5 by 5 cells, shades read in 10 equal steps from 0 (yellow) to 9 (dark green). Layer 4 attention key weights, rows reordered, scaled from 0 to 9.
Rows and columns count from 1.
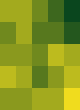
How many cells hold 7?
1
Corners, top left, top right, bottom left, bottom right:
3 9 4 0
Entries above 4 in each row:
3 4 1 1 0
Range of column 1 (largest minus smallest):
3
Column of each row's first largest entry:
5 5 3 3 1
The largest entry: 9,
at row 1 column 5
